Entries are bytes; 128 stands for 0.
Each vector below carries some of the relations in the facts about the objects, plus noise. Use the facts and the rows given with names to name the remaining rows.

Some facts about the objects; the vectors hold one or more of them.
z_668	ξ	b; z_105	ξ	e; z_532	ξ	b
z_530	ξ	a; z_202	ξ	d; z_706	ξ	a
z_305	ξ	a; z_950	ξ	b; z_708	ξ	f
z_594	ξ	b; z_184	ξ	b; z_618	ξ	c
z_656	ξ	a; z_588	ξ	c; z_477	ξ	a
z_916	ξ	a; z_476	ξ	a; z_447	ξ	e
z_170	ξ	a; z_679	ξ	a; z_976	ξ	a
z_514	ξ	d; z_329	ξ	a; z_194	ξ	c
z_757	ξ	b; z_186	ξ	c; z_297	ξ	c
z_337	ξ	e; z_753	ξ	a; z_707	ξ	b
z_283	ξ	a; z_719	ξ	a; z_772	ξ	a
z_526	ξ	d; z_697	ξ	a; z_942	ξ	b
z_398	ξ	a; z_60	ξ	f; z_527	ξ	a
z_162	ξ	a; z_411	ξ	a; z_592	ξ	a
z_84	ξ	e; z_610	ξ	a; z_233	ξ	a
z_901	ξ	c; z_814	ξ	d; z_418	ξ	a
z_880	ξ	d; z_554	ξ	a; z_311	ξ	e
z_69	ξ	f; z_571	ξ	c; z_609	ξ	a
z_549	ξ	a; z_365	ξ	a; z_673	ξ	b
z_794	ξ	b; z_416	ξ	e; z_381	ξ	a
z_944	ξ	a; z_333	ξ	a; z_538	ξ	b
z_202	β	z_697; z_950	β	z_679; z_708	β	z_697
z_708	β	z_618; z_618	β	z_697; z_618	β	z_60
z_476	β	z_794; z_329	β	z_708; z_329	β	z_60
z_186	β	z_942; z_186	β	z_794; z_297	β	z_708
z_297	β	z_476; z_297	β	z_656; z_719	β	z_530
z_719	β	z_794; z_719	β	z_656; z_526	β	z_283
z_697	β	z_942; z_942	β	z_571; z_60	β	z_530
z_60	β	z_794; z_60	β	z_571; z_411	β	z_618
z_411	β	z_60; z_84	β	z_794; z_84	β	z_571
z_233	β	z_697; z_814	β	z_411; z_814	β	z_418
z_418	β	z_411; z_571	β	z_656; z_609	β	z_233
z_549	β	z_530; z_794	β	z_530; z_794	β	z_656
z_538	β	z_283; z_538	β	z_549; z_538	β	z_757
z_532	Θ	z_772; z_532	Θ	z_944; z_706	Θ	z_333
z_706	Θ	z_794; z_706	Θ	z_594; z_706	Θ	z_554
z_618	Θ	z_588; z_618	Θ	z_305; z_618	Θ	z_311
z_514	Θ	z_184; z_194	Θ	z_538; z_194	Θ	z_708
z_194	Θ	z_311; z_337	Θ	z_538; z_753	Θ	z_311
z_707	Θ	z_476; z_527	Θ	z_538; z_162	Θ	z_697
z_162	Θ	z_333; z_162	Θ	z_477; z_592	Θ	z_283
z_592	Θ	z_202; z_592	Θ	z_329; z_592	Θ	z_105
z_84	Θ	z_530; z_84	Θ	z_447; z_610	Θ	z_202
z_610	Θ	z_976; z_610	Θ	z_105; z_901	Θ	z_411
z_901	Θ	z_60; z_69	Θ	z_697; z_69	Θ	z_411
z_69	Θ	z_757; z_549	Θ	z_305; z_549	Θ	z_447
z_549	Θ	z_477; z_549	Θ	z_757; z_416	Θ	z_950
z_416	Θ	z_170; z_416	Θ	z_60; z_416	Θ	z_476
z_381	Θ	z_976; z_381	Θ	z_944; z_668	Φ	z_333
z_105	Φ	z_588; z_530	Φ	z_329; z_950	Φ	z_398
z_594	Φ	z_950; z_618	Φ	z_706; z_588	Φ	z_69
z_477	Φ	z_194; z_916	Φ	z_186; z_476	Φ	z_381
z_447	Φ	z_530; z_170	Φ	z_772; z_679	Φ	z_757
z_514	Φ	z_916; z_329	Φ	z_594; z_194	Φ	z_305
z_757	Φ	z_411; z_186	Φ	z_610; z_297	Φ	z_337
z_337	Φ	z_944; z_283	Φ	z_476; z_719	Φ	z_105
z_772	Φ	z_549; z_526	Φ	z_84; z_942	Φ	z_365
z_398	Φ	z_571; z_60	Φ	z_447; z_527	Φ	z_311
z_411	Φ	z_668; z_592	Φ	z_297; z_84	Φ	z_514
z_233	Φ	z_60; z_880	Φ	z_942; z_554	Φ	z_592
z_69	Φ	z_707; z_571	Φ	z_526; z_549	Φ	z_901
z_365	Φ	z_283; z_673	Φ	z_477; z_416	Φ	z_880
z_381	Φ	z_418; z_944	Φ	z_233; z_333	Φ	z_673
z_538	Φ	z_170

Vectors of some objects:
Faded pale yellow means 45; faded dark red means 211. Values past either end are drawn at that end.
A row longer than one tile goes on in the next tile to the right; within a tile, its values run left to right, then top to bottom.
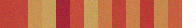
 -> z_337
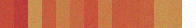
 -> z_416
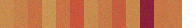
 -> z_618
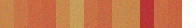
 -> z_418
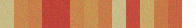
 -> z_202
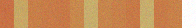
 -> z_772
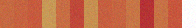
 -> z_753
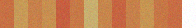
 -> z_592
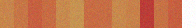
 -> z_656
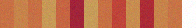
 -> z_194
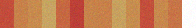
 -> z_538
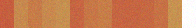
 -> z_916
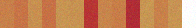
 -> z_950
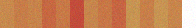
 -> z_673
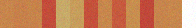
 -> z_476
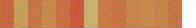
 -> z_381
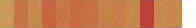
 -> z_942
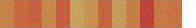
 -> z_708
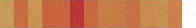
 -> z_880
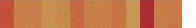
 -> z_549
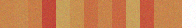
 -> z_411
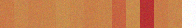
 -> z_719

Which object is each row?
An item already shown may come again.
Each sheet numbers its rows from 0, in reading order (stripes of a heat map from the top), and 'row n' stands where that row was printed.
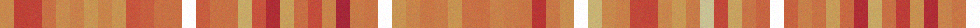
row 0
z_609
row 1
z_527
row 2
z_186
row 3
z_202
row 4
z_194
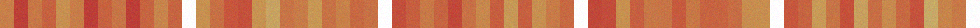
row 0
z_707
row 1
z_697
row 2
z_311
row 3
z_416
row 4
z_447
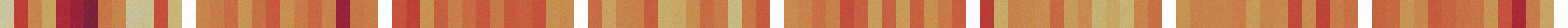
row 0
z_514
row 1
z_618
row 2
z_416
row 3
z_944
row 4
z_532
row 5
z_283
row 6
z_297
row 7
z_84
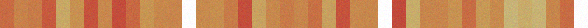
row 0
z_170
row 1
z_411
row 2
z_283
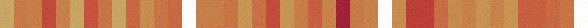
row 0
z_794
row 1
z_618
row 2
z_609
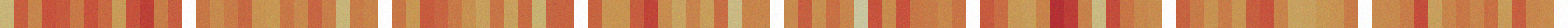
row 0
z_814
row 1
z_554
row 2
z_976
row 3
z_105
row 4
z_60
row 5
z_526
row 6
z_757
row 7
z_411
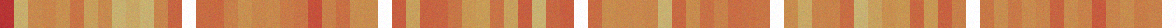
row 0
z_283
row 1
z_69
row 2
z_976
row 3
z_530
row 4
z_329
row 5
z_588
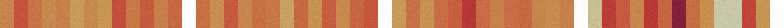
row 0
z_233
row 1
z_610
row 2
z_880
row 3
z_184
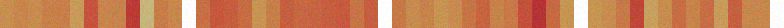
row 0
z_594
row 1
z_901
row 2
z_571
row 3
z_411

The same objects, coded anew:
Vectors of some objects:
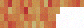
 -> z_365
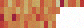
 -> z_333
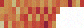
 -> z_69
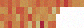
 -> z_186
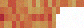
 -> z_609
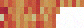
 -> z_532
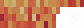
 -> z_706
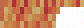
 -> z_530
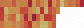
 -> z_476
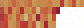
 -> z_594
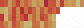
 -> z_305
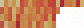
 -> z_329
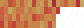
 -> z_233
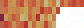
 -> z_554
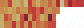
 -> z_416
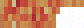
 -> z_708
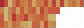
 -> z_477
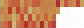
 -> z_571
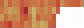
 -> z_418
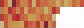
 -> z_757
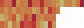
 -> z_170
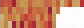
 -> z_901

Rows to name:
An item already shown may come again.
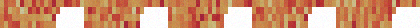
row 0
z_592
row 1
z_526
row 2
z_476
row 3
z_610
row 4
z_329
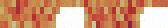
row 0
z_311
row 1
z_549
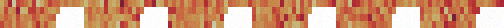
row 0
z_337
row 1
z_105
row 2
z_976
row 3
z_476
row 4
z_708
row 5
z_60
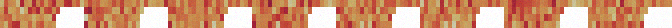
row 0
z_592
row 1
z_772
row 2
z_976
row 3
z_194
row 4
z_381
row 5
z_283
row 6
z_538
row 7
z_297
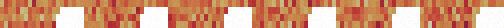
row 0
z_297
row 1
z_950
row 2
z_794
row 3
z_514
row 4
z_84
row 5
z_549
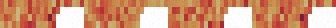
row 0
z_707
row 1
z_311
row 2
z_526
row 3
z_707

